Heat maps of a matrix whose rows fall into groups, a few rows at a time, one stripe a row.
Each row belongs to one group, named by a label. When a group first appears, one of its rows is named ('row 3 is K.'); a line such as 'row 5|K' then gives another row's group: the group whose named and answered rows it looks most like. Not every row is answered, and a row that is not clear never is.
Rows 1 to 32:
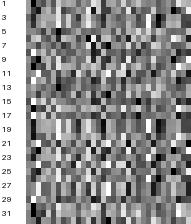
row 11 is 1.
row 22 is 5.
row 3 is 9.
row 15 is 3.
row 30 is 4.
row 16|4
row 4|9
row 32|5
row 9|5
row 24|1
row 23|9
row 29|3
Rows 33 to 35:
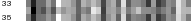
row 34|4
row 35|4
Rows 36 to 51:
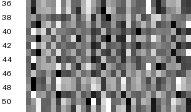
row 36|9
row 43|5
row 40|3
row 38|5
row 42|3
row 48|4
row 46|3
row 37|9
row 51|1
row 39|5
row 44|3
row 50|1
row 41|5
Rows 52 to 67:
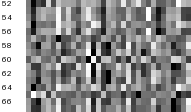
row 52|4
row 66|5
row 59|5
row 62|5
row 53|9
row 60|1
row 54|9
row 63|5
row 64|4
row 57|3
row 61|5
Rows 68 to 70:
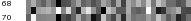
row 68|3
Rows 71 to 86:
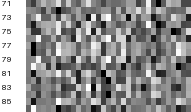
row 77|4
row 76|1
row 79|1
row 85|4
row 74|9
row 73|1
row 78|4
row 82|5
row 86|3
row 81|9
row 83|5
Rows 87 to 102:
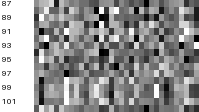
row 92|1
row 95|3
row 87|3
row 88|1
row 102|3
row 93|5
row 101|4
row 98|4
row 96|5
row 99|9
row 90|1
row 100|9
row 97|3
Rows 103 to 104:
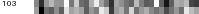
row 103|9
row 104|4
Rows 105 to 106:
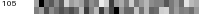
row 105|4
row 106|5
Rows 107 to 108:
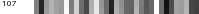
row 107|9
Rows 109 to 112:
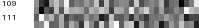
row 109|5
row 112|1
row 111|3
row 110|4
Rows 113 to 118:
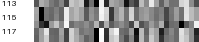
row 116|5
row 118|1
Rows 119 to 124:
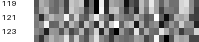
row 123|5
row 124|9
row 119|1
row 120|1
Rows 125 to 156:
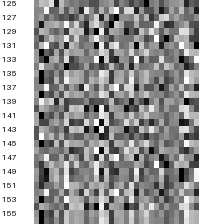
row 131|1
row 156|4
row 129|1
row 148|9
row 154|1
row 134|3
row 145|4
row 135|4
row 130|9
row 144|3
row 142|5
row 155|4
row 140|1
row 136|4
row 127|5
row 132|4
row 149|5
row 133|5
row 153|4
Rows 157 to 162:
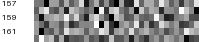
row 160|5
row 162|3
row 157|5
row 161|4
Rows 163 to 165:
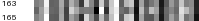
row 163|1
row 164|1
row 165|1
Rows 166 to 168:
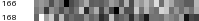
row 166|3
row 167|5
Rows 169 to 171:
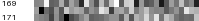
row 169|1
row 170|4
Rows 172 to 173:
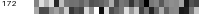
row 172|3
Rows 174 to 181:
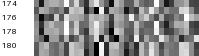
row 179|5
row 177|9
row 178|9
